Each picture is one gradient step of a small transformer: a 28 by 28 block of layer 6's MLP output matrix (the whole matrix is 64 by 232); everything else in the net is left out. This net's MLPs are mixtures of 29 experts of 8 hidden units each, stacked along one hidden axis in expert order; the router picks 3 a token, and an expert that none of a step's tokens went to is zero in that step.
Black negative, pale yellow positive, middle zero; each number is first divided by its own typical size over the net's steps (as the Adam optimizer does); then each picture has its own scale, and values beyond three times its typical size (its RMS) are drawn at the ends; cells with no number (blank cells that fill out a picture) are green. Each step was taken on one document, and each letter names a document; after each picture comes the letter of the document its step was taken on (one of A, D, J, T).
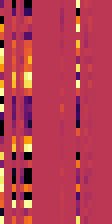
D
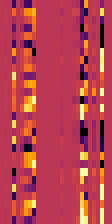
D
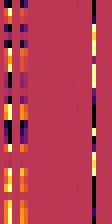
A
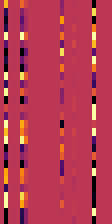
A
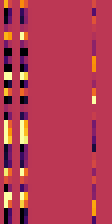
A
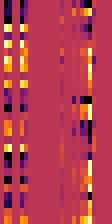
A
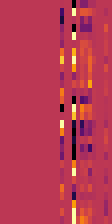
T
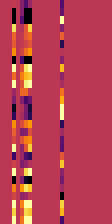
D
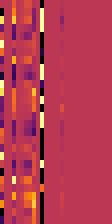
D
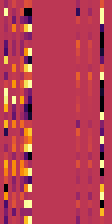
D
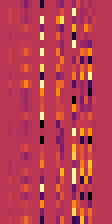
T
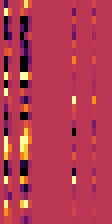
A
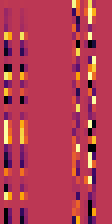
A
